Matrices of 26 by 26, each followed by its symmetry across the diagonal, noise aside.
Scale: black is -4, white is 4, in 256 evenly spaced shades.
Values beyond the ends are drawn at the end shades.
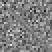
antisymmetric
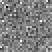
symmetric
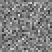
antisymmetric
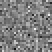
antisymmetric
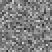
neither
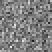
neither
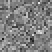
antisymmetric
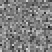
antisymmetric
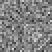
symmetric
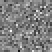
neither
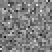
antisymmetric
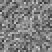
symmetric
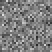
neither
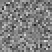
antisymmetric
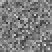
symmetric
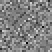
symmetric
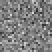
antisymmetric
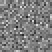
symmetric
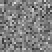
neither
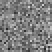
antisymmetric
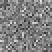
symmetric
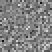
symmetric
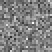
neither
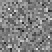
symmetric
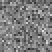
neither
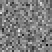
neither
